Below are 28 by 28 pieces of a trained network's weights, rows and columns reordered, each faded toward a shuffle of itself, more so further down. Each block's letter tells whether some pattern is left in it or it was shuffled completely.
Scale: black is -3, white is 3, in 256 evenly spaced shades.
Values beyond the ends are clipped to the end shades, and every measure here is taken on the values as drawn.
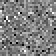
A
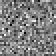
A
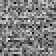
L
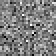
L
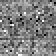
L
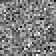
A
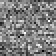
L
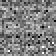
L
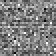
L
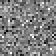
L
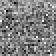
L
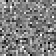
A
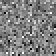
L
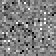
A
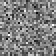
A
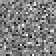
A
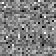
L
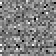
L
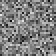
A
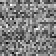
L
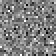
A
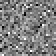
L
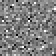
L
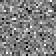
A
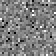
A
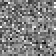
A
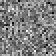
A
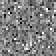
A
